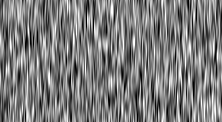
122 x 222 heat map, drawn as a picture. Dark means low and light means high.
Average level on the scale: 50%. Histogram: bell-shaped. Grain: streaks running down. Slope: none.
